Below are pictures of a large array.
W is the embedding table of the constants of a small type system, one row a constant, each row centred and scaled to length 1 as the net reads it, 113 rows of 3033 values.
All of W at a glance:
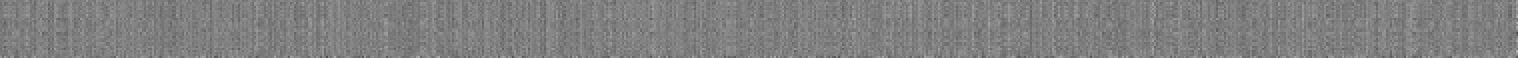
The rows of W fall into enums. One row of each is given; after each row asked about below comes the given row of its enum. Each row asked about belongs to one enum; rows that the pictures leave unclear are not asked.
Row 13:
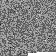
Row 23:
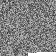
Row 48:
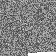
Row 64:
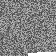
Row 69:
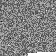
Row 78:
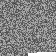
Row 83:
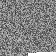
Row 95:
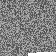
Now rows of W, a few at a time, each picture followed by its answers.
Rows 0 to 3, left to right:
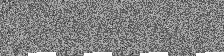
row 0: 23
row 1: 13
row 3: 64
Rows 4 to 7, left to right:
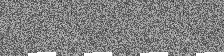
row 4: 64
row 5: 83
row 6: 78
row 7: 83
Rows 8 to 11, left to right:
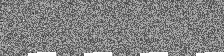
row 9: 78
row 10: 78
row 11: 95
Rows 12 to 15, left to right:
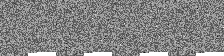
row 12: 78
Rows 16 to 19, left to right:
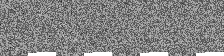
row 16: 13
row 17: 83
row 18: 78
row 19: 78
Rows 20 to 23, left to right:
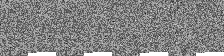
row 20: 13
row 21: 13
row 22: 69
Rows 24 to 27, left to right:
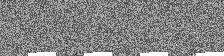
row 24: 95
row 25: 13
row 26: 78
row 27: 69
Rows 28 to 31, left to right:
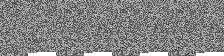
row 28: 78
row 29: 13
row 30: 13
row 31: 13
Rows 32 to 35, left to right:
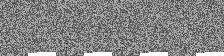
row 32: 78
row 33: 13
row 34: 13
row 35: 95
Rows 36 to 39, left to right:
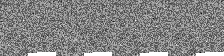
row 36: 69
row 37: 83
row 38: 69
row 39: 69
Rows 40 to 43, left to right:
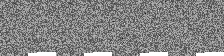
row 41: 78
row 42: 69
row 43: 95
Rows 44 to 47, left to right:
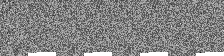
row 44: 23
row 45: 95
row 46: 95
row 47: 69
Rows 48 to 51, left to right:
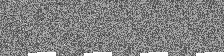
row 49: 69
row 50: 95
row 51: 95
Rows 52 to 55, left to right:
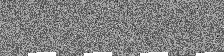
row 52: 95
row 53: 69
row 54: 83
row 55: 13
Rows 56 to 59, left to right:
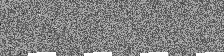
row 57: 64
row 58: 95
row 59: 78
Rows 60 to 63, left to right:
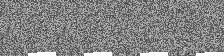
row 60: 64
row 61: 64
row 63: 13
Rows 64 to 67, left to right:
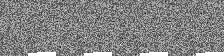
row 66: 69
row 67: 69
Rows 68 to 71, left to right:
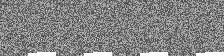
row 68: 69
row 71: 64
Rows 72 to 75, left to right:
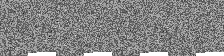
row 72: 13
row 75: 64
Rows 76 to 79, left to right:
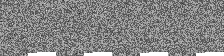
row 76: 69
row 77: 13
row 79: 78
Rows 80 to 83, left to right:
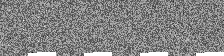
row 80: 69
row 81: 78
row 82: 95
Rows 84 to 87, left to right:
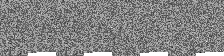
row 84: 13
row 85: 13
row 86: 64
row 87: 69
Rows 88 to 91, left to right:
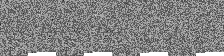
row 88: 13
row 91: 64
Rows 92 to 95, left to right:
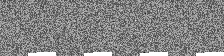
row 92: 95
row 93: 64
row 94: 69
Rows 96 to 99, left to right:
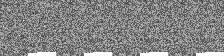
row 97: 78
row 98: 78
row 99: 78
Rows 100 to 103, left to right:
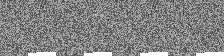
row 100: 95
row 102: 95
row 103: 83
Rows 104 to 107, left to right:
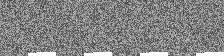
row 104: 95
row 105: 48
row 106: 78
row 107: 83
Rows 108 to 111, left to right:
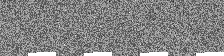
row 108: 95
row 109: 69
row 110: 48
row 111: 83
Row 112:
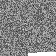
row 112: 48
